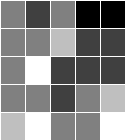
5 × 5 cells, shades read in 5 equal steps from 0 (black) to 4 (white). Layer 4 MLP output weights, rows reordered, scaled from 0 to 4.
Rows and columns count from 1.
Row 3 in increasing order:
1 1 1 2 4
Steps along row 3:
up down same same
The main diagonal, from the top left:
2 2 1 2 4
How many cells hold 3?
3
